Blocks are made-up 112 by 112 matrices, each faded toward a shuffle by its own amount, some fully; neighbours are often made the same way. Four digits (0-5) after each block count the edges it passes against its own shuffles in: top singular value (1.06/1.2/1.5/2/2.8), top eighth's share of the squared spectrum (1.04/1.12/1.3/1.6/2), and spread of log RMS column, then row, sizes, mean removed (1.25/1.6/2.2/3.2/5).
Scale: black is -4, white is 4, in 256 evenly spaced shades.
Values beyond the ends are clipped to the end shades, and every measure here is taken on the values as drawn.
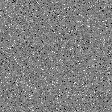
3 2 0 0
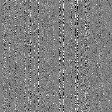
3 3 4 0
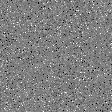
0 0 0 0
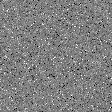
0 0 0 0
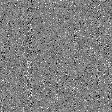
1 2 2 0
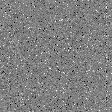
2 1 1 0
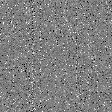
1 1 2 0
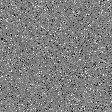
0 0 0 0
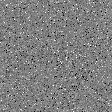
0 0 0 0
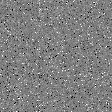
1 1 0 0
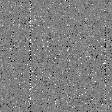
3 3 2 1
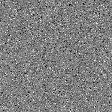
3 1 0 0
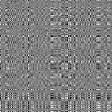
5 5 4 4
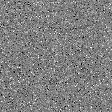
2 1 0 0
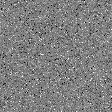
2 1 0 0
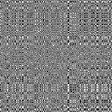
5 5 4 4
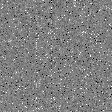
1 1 1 0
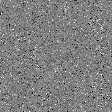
1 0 1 0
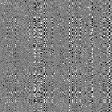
5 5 4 3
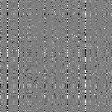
5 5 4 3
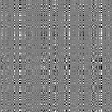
5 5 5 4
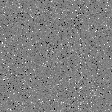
3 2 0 0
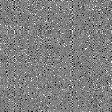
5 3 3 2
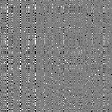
5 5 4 2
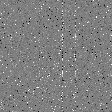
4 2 1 0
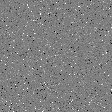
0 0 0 0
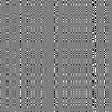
5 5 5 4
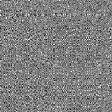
5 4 3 3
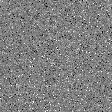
2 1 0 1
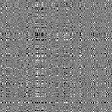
5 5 4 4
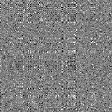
5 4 3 3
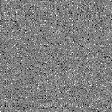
4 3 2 2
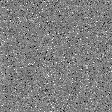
2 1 0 0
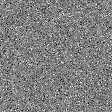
0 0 0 0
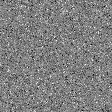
0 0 0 0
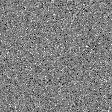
0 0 0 0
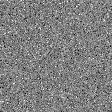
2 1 0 0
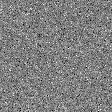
2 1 0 0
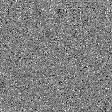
3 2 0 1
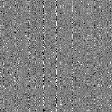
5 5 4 2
